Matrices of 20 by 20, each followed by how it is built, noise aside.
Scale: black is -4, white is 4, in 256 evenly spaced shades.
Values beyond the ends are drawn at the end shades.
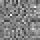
low rank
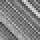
Toeplitz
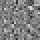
low rank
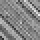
Toeplitz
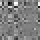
low rank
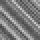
Toeplitz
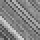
Toeplitz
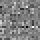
low rank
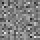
low rank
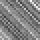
Toeplitz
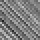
Toeplitz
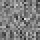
low rank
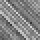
Toeplitz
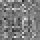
low rank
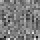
low rank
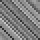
Toeplitz
